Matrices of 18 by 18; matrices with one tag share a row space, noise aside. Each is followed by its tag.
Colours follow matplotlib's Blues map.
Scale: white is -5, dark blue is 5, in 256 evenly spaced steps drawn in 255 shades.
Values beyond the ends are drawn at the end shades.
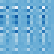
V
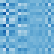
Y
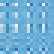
V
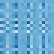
V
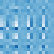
V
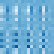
V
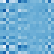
Y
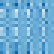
V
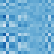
Y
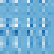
V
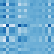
Y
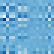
Y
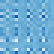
V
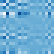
Y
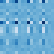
V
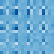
V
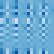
V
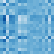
Y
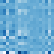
Y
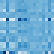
Y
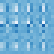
V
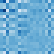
Y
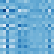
Y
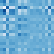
Y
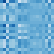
Y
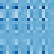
V
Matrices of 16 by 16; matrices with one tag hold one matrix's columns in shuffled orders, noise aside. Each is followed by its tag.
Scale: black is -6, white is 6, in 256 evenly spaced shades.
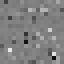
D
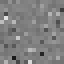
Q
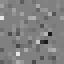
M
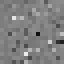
M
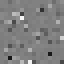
Q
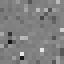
D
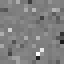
D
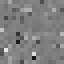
D
